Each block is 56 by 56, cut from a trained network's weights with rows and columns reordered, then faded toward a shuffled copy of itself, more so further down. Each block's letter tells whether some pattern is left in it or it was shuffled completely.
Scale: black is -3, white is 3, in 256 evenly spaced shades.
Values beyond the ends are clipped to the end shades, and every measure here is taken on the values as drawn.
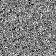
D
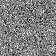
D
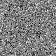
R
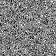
R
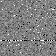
D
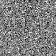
D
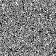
R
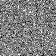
D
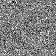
D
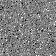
R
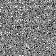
D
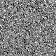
R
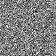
D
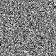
R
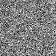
R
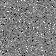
R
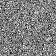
R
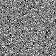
R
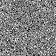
R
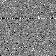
D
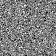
R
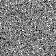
R
